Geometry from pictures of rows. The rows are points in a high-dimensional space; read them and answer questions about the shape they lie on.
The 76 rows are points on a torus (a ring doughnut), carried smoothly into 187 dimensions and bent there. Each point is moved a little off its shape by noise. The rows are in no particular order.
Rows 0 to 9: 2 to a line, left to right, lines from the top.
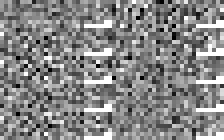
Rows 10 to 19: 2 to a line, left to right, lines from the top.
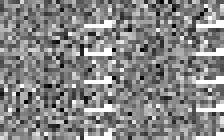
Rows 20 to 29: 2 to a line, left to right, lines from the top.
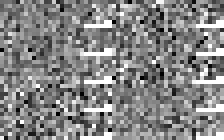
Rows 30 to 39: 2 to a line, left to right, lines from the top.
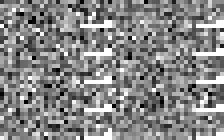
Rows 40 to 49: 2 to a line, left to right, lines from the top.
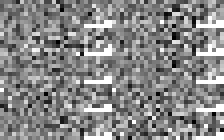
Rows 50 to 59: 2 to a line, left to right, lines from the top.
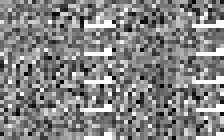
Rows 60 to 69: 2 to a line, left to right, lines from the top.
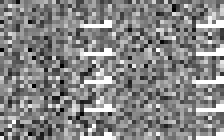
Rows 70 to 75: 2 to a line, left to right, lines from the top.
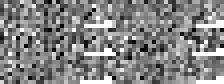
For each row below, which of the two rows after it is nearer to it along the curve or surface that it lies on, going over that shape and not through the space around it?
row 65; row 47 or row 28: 28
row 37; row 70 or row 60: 60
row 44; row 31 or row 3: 31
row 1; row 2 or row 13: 13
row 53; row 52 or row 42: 52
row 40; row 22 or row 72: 72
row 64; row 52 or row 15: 52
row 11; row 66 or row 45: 66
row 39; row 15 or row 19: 15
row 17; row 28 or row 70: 70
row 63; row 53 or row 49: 53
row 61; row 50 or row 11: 50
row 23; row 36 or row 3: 36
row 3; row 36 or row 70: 36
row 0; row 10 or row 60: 10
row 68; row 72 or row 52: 52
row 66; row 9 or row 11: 11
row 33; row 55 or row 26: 55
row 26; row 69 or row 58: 58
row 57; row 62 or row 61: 61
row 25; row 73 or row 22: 73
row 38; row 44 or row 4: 4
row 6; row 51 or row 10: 51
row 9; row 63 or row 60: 63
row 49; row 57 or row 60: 57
